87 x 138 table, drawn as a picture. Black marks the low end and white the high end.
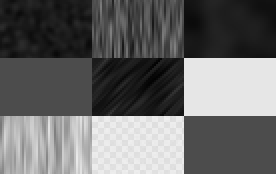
The table splits into 3 rows of 3 panels. Panel 1,1: very low, blotchy, faint in contrast. Panel 1,2: low, streaked downward. Panel 1,3: very low, smooth, faint in contrast. Panel 2,1: low, flat. Panel 2,2: very low, slanting up to the right, faint in contrast. Panel 2,3: very high, flat. Panel 3,1: high, streaked downward. Panel 3,2: very high, checkered, faint in contrast. Panel 3,3: low, flat.
